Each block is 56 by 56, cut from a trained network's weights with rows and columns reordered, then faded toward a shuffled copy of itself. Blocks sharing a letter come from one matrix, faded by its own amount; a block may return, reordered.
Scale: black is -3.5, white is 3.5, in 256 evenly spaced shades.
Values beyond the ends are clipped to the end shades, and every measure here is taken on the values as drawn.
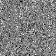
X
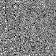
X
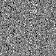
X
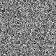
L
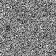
L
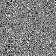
X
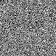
L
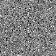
X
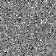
X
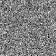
L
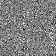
X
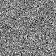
L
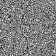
X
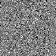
X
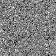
X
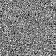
L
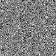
X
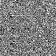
L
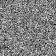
L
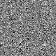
X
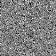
X
